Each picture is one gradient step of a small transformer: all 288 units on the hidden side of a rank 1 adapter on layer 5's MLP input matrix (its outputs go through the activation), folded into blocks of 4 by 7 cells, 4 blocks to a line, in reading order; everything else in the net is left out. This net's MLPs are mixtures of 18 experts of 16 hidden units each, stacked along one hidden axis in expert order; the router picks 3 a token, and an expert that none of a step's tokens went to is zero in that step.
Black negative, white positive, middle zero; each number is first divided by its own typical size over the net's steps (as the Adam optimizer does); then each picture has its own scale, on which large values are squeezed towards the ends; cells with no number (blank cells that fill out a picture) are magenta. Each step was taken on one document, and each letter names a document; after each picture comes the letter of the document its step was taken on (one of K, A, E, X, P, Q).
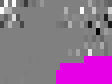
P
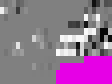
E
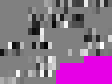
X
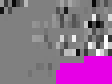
E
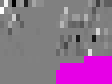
P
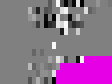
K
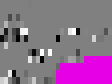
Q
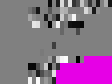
K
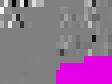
P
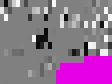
E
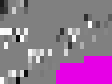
Q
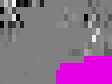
P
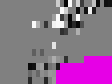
K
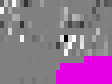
P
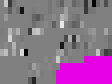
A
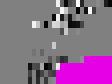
K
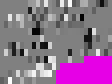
X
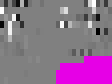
P
